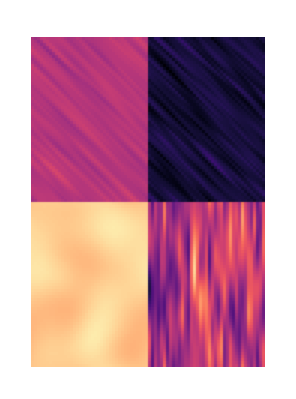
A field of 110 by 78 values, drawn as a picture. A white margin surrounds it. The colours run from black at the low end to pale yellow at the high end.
The table splits into 2 rows of 2 panels. Panel 1,1: middling, slanting down to the right, faint in contrast. Panel 1,2: very low, slanting down to the right, faint in contrast. Panel 2,1: very high, smooth, faint in contrast. Panel 2,2: middling, streaked downward, strong in contrast.
